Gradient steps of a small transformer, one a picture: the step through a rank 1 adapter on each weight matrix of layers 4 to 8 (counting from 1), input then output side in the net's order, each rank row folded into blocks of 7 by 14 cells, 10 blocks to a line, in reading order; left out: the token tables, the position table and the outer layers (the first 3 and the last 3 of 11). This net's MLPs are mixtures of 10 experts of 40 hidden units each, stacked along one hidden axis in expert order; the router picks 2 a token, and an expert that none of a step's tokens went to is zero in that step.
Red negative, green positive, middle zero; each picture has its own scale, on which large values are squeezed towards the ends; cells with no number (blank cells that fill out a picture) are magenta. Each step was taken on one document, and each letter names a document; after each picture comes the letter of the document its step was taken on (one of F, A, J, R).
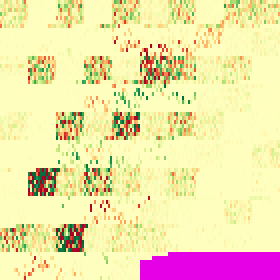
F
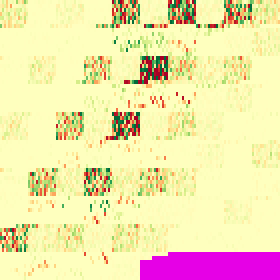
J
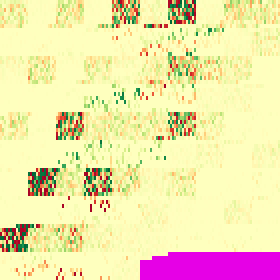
F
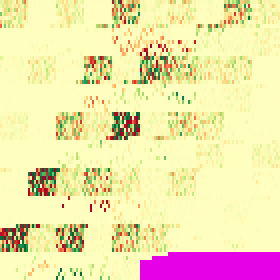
F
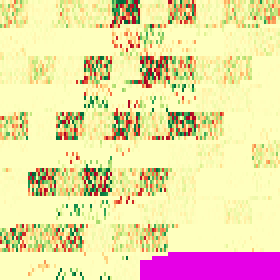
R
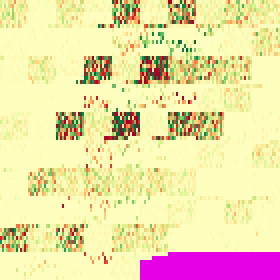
J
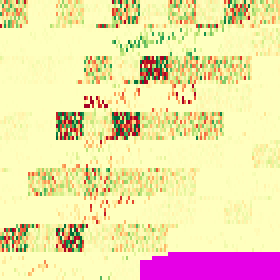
J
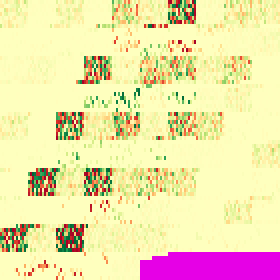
F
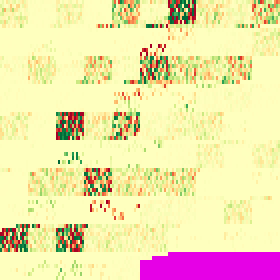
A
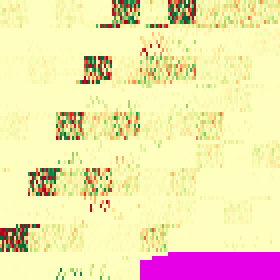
A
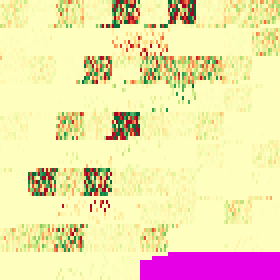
R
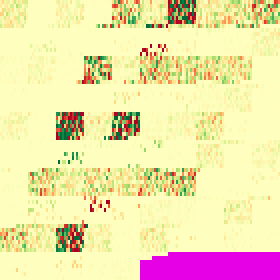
A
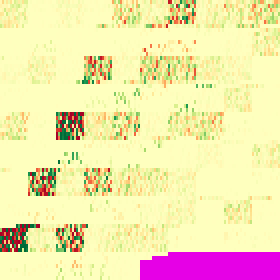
A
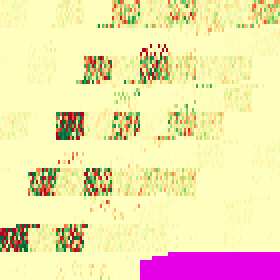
A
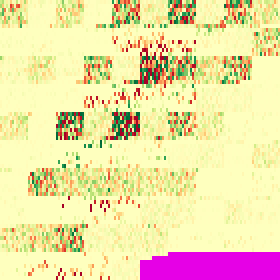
F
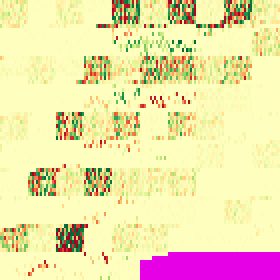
J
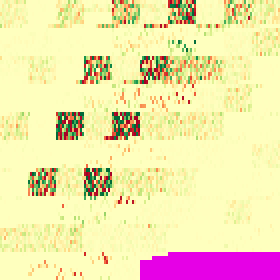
J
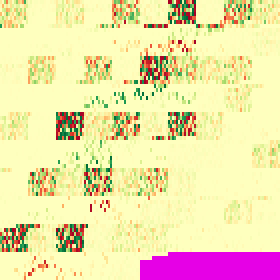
F
